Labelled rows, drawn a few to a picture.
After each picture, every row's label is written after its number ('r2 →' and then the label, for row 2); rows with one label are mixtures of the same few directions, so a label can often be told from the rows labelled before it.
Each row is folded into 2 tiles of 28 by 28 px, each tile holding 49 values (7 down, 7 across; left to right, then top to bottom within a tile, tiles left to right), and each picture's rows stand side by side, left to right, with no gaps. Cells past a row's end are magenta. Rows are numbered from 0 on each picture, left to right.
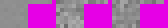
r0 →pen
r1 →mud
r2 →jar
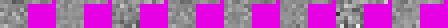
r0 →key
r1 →jar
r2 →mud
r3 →key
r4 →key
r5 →pen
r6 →mud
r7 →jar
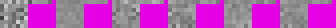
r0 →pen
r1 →key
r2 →key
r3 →mud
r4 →mud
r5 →mud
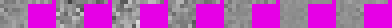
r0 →jar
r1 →key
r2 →jar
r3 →jar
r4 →jar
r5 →pen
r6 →key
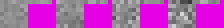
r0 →key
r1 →mud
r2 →pen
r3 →key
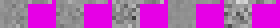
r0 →pen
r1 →key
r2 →pen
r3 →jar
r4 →key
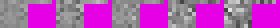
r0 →key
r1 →key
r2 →pen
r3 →key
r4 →jar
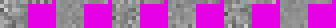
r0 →jar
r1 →pen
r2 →pen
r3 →mud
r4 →mud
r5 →jar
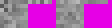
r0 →jar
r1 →key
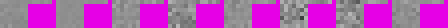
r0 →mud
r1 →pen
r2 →jar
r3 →mud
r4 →jar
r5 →pen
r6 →key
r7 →key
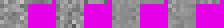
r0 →key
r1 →pen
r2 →pen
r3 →jar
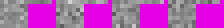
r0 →key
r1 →key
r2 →mud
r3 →jar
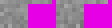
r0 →mud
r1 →mud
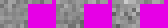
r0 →jar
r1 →mud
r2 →key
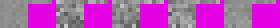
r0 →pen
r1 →mud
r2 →mud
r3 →mud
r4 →mud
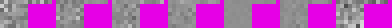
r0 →jar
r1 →pen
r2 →pen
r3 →key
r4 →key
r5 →pen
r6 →mud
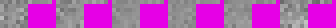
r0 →pen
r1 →jar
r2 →jar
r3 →pen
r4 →mud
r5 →mud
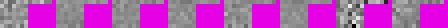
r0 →jar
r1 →mud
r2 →jar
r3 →key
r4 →mud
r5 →key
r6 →pen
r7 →jar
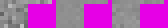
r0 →mud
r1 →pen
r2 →mud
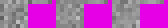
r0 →pen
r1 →pen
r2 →jar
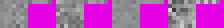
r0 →pen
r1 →mud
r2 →key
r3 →jar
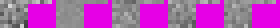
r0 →mud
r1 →key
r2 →key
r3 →mud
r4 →mud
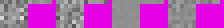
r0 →pen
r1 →pen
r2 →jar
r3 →jar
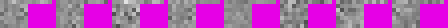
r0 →key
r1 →pen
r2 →key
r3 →pen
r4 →key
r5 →jar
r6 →jar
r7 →jar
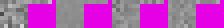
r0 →mud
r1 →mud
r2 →jar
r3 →pen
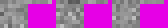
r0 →mud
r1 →key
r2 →pen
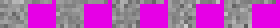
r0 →key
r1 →mud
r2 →jar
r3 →pen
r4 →mud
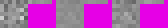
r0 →pen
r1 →key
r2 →key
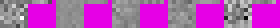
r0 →pen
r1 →pen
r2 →jar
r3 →key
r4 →pen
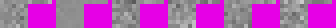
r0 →pen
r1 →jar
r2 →key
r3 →mud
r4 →mud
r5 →key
